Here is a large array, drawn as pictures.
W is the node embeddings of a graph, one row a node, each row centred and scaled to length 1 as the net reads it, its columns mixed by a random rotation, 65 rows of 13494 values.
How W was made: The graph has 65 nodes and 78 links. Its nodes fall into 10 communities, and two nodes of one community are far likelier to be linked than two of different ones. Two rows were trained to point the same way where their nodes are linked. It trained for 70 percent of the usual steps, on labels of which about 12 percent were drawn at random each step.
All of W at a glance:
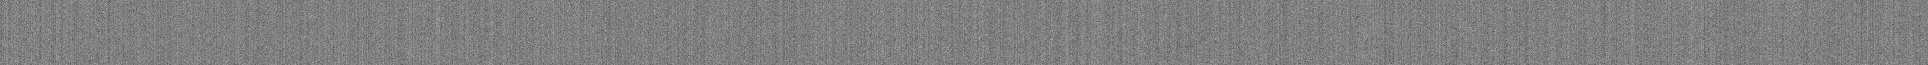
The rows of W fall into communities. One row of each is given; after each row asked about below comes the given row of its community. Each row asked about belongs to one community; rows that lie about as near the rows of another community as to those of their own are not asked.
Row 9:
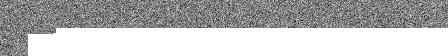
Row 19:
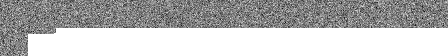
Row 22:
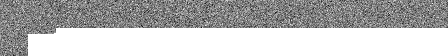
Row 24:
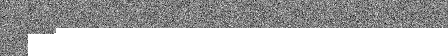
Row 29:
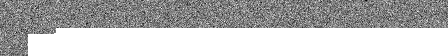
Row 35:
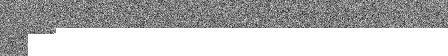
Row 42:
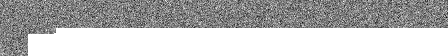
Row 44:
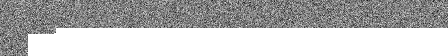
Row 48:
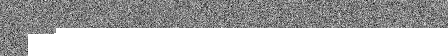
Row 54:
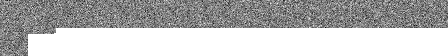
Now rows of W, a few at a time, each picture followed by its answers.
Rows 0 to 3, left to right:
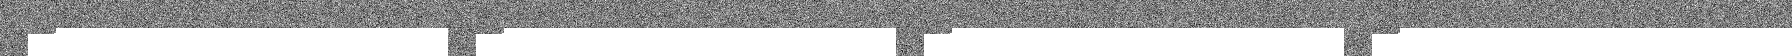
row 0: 22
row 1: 29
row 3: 54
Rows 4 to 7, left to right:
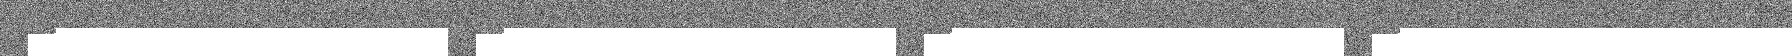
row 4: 54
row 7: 19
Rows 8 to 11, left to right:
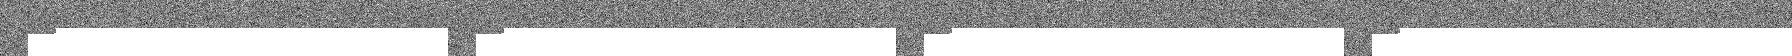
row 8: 35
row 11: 54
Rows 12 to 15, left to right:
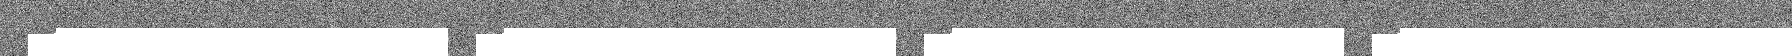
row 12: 22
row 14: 22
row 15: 29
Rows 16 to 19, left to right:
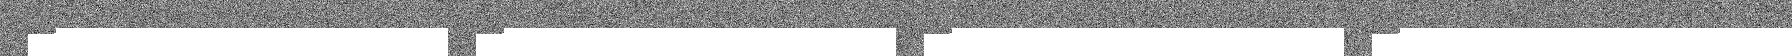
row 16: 44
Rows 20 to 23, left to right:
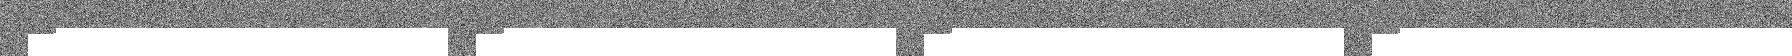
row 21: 42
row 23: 48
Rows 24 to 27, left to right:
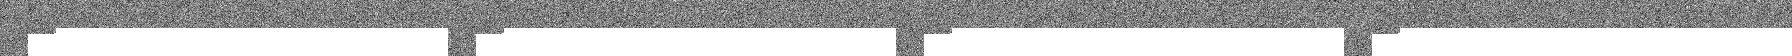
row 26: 44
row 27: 54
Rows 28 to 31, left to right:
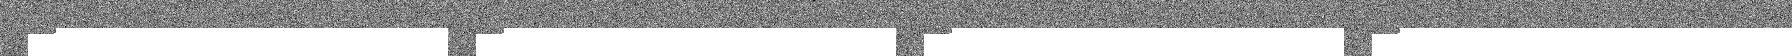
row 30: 9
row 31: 9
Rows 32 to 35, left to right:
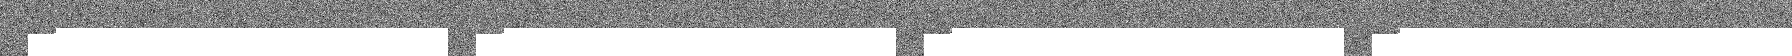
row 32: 48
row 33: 48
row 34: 24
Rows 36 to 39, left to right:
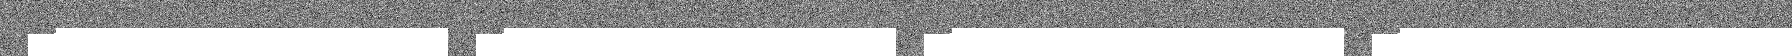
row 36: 54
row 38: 9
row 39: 9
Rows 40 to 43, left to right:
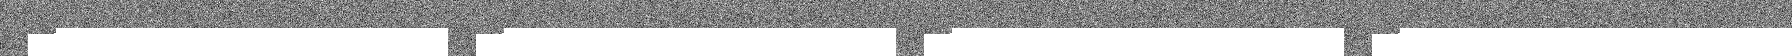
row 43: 19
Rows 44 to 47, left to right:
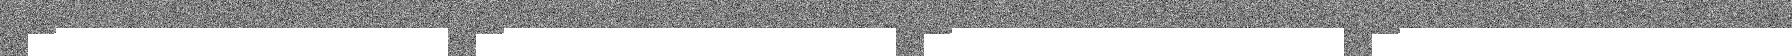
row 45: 22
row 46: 35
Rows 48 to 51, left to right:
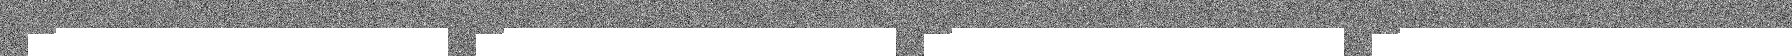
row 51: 48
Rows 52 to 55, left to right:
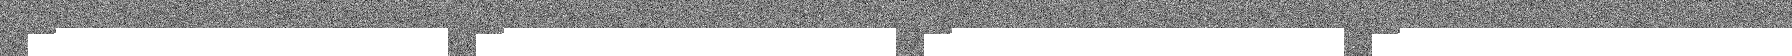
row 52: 35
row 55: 29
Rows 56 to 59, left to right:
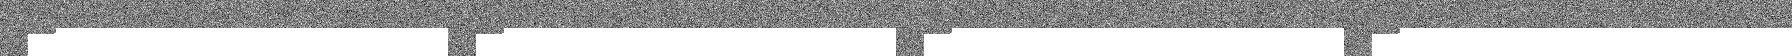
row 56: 35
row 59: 9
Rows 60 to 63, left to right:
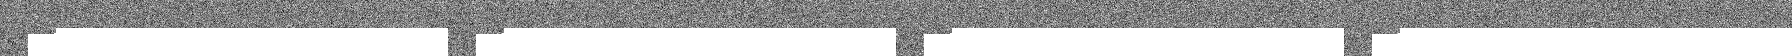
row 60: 35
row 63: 48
